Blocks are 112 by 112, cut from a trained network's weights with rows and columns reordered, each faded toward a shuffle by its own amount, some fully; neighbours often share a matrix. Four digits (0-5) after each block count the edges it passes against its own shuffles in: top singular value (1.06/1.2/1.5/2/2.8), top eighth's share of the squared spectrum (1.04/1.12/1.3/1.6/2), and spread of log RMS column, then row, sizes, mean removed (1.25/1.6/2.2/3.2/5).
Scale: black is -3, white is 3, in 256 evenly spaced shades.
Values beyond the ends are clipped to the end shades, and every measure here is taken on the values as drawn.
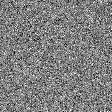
1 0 0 0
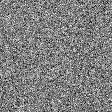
0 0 0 0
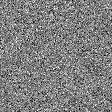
0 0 0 0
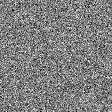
2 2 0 1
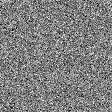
0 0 0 0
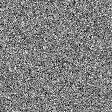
0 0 0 0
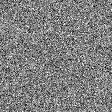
1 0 0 0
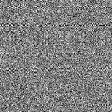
4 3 1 3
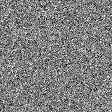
1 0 0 0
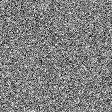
1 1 0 0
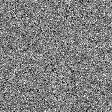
1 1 0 0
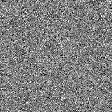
3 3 1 2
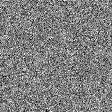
2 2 0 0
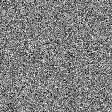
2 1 0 0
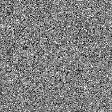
3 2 1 2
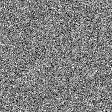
1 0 0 0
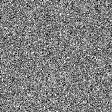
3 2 0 1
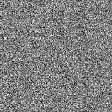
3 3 1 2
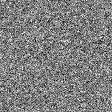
2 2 0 0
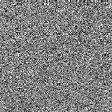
3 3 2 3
